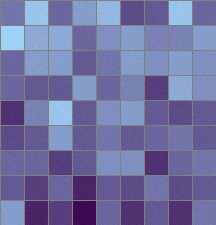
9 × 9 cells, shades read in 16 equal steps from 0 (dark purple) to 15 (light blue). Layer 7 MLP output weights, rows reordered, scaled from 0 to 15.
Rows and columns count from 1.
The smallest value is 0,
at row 9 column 4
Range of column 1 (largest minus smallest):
12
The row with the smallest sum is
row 9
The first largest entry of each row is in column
2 1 2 8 3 3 5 7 1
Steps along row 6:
up up down up down up up down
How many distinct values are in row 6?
5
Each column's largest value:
15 14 14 11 13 11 10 14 11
